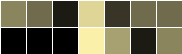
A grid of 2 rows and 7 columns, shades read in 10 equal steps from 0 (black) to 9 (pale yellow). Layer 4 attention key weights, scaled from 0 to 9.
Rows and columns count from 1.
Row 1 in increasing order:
1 2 4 4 4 5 8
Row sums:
28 21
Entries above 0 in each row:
7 4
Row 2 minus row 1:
-5 -4 -1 1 4 -3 1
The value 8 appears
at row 1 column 4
